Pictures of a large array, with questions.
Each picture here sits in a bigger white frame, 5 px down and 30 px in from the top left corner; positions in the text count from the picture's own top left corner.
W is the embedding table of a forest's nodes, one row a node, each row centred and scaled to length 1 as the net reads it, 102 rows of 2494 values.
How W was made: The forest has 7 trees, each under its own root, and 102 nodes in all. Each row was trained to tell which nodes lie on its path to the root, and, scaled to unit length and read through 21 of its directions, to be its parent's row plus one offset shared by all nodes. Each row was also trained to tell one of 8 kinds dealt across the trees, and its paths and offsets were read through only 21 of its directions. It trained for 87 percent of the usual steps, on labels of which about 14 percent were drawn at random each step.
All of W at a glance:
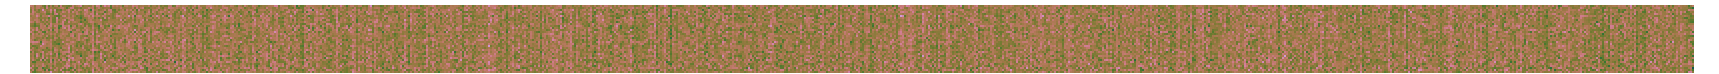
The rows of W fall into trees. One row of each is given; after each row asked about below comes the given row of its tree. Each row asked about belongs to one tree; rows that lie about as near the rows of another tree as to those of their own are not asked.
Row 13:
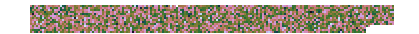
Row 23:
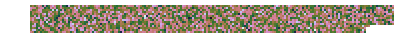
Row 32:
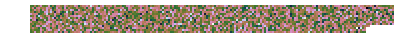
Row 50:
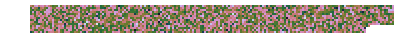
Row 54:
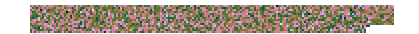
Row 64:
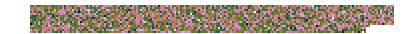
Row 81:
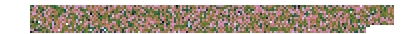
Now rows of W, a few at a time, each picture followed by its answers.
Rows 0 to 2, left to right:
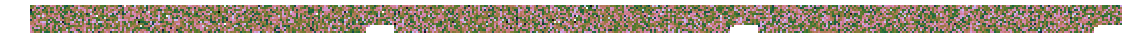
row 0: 23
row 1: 50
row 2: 50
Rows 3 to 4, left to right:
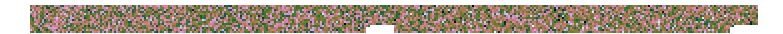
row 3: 81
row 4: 23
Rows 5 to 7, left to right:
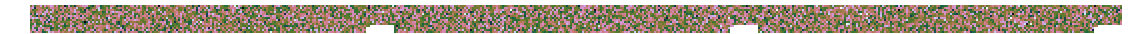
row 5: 50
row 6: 32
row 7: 13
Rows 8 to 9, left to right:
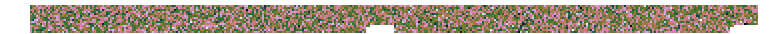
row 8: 64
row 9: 50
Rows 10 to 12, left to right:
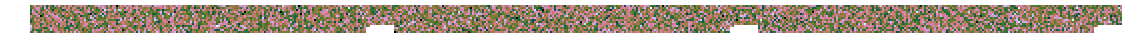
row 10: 81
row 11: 32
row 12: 50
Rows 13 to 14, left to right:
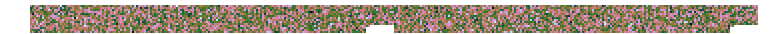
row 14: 13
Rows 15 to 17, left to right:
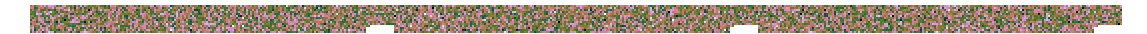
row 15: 50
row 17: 32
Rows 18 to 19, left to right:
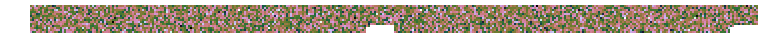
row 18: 64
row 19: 13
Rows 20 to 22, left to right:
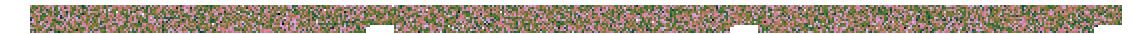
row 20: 13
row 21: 50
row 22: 81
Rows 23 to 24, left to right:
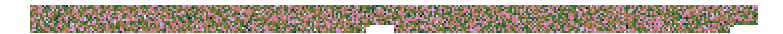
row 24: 13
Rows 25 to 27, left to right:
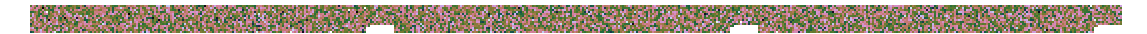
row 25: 32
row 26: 81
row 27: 50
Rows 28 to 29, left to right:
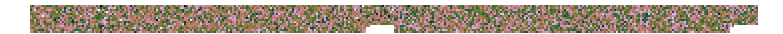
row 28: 23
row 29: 54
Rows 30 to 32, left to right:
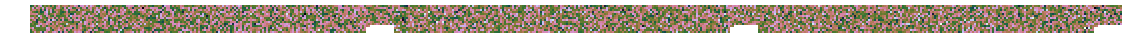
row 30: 32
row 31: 54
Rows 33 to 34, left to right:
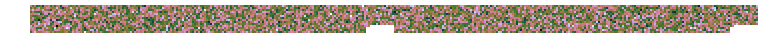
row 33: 32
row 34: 50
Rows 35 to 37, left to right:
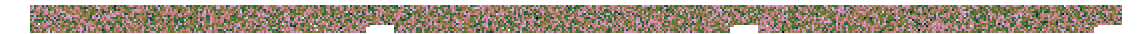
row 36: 13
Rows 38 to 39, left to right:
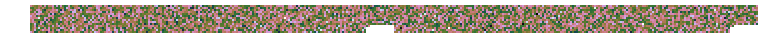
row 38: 13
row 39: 50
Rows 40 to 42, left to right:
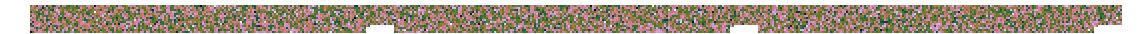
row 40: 32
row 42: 32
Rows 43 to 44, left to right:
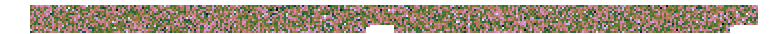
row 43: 50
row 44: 23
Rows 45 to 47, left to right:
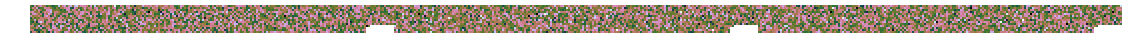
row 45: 81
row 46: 23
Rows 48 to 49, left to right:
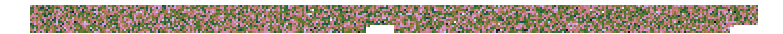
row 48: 13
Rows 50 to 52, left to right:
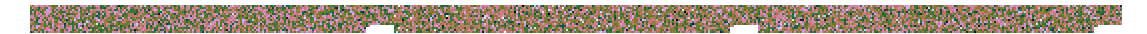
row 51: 13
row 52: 81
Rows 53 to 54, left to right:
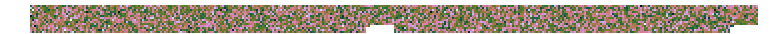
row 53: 64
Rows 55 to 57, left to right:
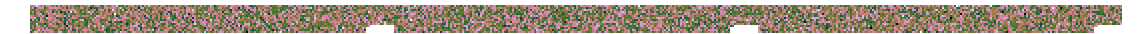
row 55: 50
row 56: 81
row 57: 23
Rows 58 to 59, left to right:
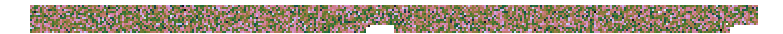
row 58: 32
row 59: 64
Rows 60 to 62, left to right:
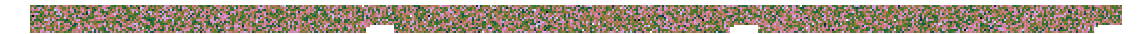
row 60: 32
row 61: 64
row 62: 32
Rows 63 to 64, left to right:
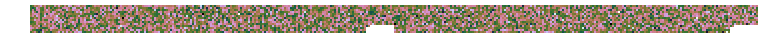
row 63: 81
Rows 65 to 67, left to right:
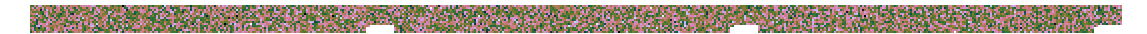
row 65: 32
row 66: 81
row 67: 13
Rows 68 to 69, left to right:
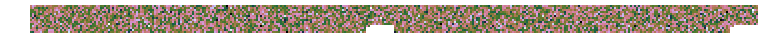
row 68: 50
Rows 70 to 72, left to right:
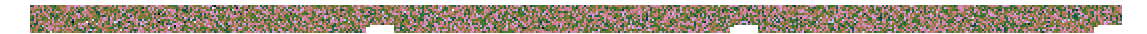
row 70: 64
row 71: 54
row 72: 50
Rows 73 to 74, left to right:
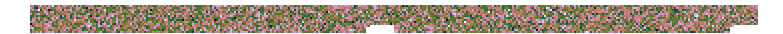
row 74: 23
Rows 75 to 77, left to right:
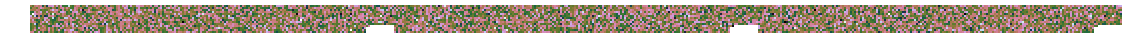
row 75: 13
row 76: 64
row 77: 13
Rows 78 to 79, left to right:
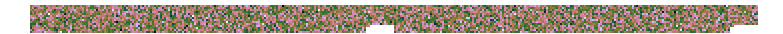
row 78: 50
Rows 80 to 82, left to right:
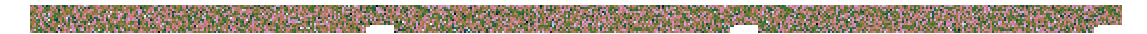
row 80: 23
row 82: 81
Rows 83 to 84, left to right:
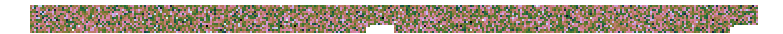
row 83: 32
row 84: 13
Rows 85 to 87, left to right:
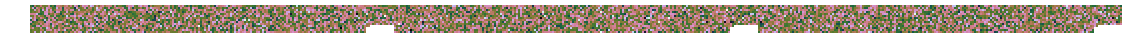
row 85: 32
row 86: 13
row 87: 32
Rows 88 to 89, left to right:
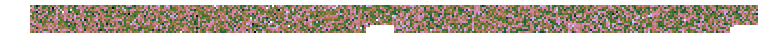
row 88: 32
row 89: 50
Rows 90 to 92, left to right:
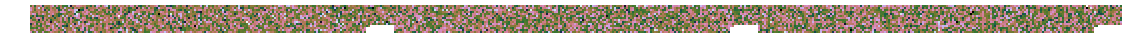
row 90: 64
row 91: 32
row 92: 81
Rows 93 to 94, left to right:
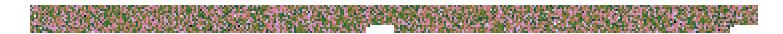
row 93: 54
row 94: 54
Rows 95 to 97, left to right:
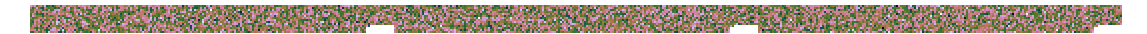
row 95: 81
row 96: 23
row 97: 23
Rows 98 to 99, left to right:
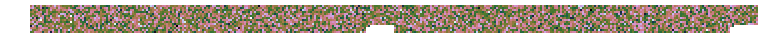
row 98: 50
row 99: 54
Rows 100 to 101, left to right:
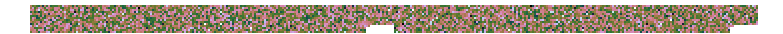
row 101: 13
